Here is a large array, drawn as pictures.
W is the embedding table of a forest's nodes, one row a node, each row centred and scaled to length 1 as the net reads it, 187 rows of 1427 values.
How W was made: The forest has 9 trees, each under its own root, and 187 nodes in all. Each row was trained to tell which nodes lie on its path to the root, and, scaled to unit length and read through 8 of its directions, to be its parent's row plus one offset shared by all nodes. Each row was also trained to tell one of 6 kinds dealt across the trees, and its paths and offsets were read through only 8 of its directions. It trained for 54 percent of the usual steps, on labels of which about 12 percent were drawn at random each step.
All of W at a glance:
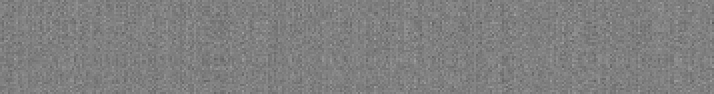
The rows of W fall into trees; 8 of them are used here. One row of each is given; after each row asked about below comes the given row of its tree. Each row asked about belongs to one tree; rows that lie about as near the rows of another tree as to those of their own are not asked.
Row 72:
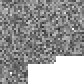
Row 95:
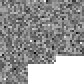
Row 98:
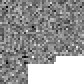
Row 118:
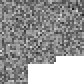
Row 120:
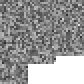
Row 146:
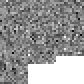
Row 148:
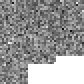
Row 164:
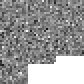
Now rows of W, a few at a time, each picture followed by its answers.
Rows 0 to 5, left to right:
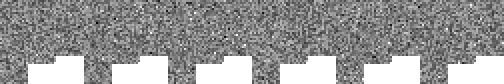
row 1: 95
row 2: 98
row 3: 148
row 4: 72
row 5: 95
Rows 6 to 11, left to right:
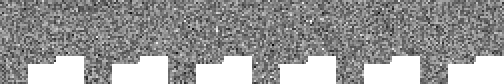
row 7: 98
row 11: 148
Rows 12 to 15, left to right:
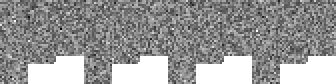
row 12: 118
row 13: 164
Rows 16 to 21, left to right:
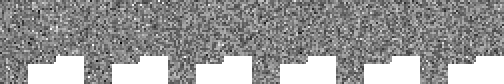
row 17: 98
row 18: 95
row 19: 164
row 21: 164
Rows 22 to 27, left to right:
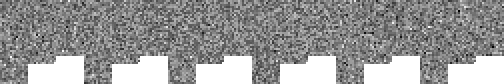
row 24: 164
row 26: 148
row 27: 95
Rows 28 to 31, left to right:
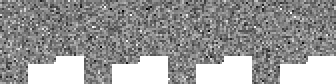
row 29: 95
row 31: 98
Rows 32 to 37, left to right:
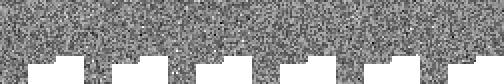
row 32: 72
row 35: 72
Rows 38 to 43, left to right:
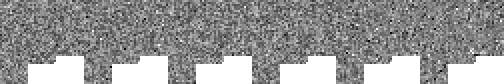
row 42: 120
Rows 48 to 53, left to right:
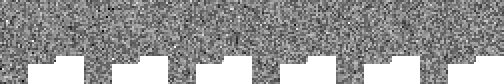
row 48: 95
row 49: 95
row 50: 148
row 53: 146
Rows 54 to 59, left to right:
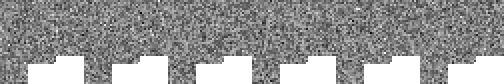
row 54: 146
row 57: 95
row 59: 164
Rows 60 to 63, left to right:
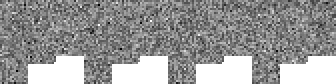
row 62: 146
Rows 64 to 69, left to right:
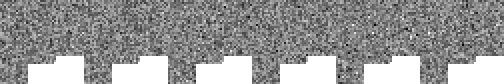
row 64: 120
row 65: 120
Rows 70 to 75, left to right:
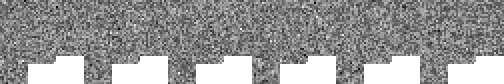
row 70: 98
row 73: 164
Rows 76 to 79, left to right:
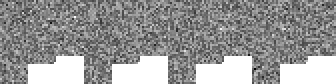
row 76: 146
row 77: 72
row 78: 146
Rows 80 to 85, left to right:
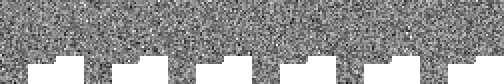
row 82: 164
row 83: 148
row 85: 164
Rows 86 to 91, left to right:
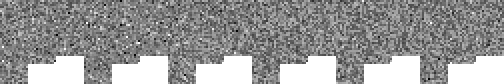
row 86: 164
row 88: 148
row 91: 118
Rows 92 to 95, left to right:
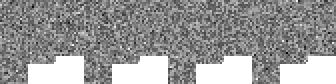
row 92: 98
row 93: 120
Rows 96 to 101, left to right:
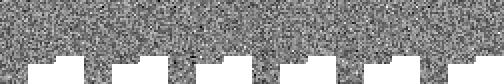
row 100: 164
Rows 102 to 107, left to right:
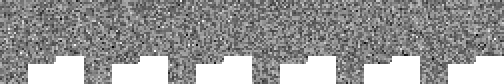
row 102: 120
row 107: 95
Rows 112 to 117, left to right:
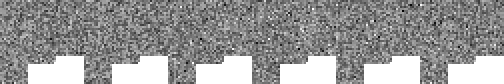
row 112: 148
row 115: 120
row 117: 148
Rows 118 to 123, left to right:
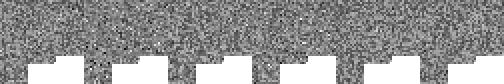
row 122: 98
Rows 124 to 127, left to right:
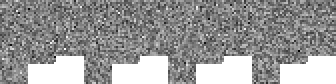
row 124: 164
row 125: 148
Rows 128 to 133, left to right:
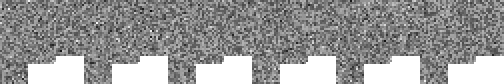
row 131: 146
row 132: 72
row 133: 120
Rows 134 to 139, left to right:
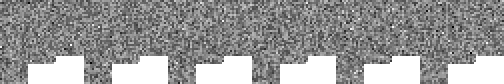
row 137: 120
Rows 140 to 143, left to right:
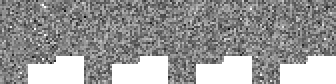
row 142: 120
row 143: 148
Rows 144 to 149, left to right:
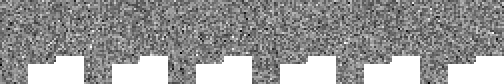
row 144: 164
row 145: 148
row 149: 95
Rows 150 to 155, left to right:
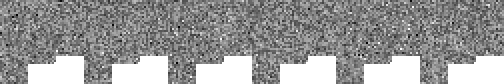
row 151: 118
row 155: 148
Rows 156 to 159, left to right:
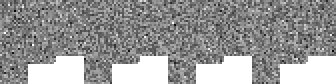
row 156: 95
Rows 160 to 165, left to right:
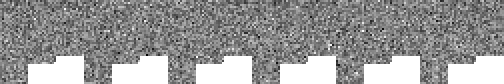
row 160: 118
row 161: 120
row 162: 164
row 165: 148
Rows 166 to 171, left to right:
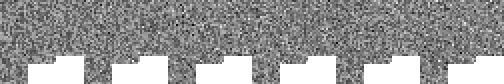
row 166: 120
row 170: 95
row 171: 95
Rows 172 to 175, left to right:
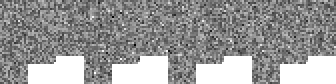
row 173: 120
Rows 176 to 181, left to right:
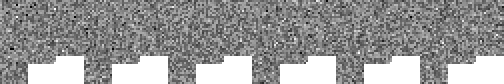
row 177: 95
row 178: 72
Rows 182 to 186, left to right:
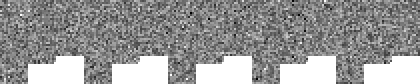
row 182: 120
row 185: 120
